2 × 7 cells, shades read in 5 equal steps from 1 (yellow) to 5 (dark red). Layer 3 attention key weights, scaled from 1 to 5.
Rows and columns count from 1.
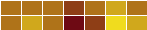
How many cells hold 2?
3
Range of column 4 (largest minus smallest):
1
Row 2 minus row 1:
0 -1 0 1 1 -1 -1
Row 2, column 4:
5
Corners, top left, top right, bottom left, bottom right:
3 3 3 2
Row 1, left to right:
3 3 3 4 3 2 3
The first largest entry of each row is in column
4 4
